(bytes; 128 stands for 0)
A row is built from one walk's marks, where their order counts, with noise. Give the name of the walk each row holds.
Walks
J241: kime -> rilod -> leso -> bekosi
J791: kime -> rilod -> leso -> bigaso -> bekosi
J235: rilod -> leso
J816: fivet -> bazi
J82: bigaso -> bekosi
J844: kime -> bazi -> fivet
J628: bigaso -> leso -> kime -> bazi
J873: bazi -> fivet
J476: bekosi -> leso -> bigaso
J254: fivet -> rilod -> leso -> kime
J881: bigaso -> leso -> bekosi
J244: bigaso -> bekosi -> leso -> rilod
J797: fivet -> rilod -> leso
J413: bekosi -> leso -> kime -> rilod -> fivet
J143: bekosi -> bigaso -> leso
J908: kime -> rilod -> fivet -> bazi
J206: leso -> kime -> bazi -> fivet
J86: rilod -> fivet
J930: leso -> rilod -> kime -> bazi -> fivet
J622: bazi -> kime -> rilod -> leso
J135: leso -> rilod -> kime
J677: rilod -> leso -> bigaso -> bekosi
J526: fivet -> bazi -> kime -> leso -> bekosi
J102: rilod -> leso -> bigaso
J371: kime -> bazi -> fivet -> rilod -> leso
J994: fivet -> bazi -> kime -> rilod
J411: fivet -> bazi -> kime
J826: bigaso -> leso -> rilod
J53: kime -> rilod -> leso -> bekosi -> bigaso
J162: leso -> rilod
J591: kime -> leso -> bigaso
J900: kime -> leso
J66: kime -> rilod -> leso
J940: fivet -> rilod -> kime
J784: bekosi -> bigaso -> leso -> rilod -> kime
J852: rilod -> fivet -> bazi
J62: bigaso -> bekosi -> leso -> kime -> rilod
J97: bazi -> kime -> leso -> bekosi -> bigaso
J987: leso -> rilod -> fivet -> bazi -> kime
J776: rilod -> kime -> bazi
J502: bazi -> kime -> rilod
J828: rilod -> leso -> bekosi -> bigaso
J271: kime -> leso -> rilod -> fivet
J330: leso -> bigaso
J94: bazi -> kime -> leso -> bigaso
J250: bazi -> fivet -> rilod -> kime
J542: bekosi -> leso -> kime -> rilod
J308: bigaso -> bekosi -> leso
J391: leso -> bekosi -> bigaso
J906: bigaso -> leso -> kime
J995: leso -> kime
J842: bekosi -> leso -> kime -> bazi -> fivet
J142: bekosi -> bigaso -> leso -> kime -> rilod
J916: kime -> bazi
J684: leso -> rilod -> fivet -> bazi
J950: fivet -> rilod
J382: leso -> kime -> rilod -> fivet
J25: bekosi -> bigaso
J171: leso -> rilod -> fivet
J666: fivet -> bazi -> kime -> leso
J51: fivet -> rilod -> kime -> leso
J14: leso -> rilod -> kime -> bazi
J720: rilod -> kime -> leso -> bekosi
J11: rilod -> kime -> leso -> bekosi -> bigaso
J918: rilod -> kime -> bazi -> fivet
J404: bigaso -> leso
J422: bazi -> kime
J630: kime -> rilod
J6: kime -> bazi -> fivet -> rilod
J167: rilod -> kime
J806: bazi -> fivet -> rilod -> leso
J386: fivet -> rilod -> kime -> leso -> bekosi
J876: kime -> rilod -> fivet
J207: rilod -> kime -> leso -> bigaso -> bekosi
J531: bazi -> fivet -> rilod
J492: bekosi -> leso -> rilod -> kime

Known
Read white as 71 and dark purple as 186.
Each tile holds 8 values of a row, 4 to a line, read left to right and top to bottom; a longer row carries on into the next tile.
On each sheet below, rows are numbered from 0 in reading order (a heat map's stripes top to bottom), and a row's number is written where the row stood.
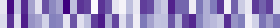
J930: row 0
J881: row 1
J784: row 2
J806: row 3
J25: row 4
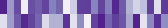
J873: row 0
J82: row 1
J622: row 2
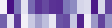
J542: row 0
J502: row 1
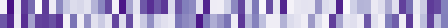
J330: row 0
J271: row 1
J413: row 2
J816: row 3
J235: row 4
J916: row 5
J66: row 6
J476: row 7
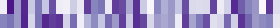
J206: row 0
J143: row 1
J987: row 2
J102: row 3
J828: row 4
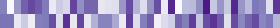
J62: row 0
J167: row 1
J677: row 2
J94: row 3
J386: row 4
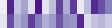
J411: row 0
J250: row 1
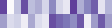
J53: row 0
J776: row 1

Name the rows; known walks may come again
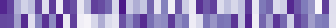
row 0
J622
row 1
J492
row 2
J666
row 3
J25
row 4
J391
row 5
J828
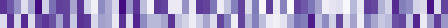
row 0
J422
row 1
J987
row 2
J14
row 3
J142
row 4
J235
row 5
J797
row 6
J784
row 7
J502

